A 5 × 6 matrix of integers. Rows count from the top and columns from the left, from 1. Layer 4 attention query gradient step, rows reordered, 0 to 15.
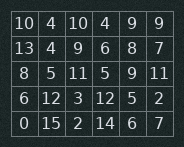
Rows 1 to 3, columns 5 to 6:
9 9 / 8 7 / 9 11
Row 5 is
0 15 2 14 6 7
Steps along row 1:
down up down up same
